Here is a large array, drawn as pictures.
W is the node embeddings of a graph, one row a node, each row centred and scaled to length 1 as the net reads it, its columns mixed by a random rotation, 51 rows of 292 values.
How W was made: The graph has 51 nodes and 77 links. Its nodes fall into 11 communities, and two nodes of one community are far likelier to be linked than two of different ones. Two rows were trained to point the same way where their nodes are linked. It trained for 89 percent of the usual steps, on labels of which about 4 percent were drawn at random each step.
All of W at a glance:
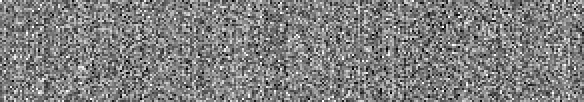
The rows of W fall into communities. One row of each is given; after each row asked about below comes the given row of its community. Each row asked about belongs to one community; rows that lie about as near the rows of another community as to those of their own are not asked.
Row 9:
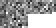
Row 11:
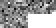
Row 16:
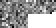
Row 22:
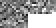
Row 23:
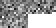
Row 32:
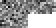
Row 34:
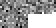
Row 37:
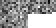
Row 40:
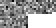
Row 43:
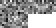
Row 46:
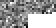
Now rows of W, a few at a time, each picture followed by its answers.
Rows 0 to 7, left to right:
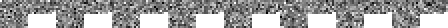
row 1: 34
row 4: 46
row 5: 43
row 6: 40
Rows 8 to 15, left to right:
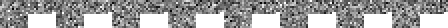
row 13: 43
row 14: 40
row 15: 40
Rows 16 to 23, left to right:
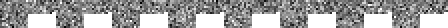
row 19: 37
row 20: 32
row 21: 37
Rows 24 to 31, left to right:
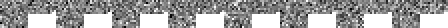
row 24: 11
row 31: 22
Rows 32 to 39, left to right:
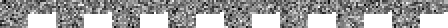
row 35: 46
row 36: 23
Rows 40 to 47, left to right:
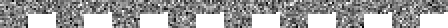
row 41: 9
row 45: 43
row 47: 46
